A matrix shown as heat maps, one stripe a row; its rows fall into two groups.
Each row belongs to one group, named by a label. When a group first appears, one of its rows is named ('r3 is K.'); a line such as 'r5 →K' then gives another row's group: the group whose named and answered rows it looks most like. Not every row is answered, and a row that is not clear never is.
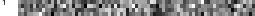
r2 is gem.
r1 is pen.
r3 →pen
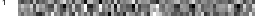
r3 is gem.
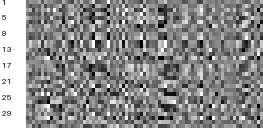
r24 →pen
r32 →pen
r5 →pen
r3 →pen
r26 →pen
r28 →pen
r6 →gem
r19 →gem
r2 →gem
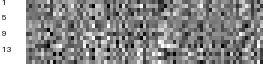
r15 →gem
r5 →gem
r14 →pen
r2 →gem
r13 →gem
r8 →pen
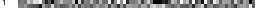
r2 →pen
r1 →pen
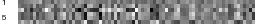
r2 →gem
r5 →gem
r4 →gem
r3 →pen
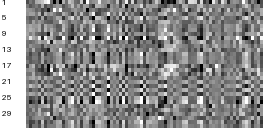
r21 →gem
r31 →gem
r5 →gem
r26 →gem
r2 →gem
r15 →gem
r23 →gem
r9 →pen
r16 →gem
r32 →gem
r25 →gem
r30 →pen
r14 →gem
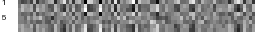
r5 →pen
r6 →pen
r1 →gem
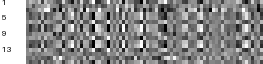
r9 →pen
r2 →pen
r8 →gem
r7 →gem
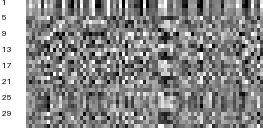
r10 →pen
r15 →pen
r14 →gem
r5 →pen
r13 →pen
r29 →pen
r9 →pen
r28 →pen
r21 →gem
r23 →pen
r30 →gem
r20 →pen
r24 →pen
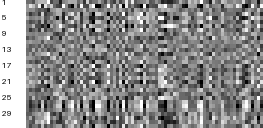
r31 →pen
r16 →gem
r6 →gem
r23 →gem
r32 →gem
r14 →pen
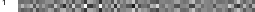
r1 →gem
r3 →gem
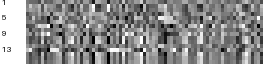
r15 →gem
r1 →gem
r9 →pen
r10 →gem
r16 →gem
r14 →gem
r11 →gem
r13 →pen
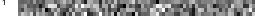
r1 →gem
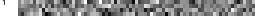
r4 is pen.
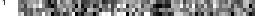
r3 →gem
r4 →pen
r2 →pen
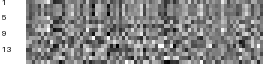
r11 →pen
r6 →pen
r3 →gem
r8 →pen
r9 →gem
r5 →pen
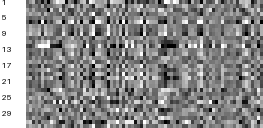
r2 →gem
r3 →pen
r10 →gem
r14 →gem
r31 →pen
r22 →gem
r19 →gem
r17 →gem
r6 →gem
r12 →pen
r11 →pen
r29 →gem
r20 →pen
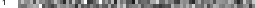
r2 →pen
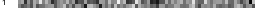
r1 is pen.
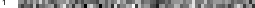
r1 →pen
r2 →gem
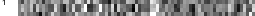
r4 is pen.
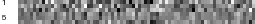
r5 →gem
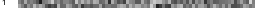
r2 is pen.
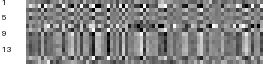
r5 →gem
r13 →gem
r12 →gem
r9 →gem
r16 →pen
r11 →gem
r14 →gem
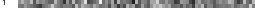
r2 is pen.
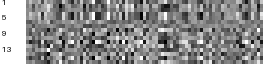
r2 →pen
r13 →pen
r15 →gem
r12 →pen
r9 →gem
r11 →gem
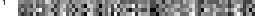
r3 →pen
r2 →gem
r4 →gem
